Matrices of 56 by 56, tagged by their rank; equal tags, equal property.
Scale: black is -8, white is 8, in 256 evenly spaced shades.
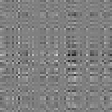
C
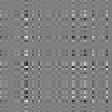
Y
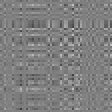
C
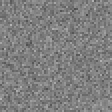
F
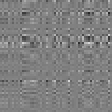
C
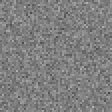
F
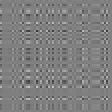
Y
